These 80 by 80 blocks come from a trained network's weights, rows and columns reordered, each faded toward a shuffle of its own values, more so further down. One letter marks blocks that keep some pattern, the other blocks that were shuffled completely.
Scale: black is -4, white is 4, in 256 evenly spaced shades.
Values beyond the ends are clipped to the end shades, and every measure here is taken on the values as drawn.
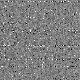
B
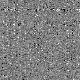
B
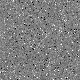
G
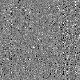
B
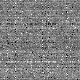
B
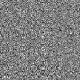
B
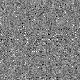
B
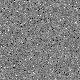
G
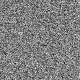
G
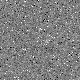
G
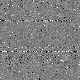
B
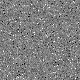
G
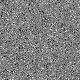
G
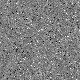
G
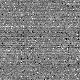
B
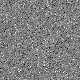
G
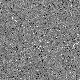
G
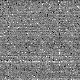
B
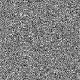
B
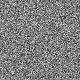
G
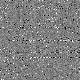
B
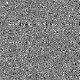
B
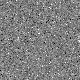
G
